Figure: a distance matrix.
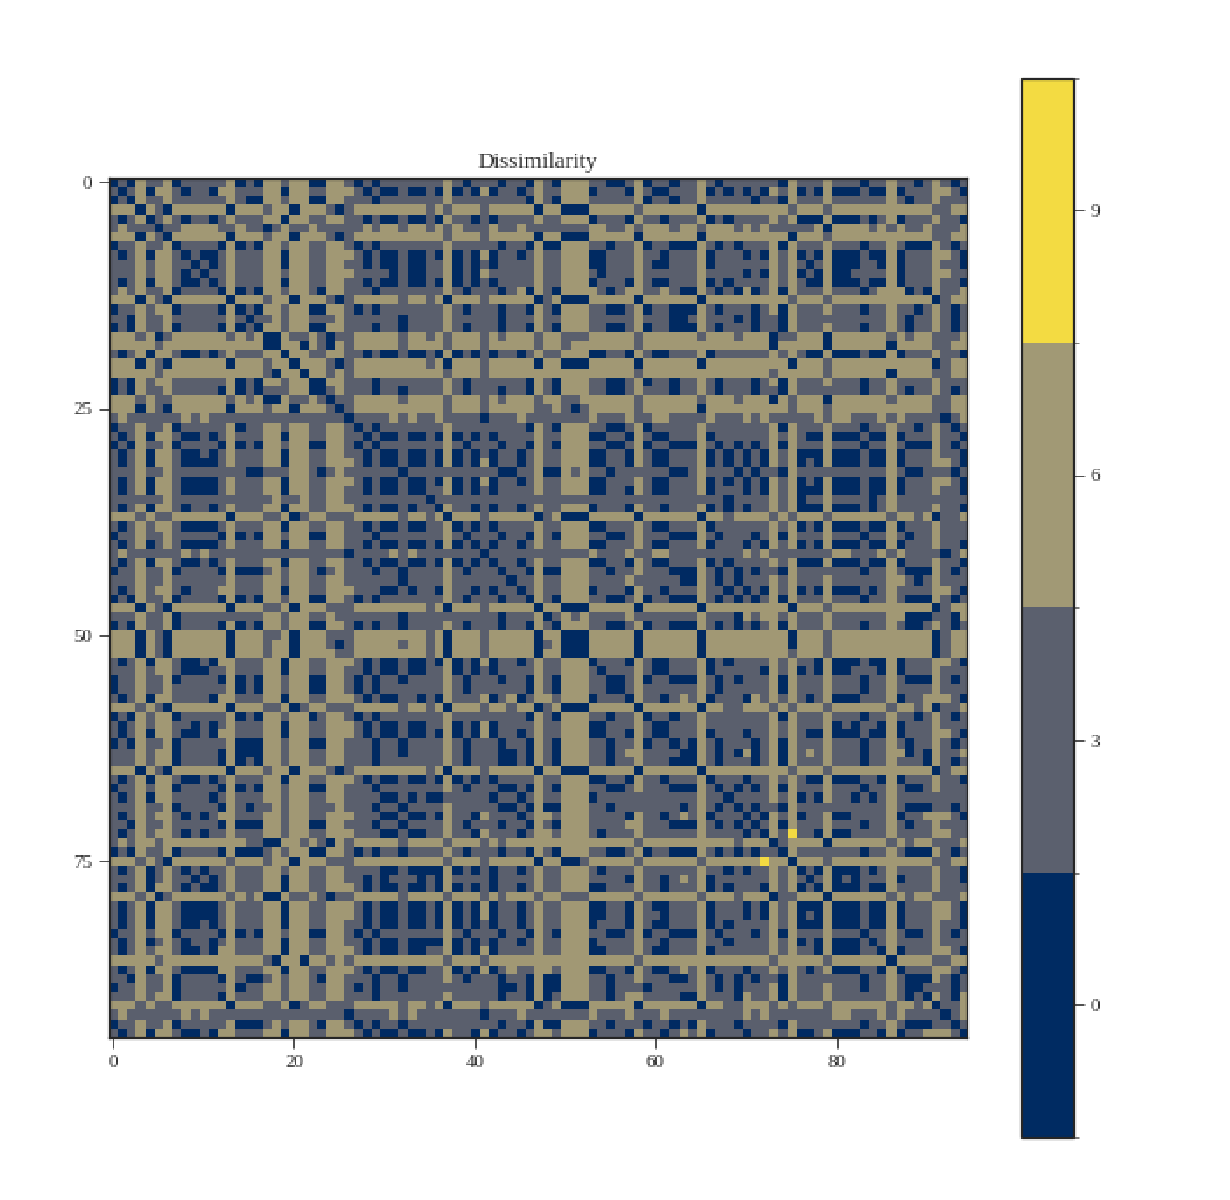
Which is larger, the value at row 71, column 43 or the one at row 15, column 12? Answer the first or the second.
the second
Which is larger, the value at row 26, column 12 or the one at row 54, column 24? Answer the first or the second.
the second
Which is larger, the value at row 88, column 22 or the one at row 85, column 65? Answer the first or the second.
the second
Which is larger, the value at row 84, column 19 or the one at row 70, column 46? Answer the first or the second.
the second
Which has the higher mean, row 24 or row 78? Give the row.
24
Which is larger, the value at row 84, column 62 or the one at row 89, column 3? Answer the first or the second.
the second
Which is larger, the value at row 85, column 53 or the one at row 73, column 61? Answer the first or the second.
the second
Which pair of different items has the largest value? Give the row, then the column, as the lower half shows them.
75, 72
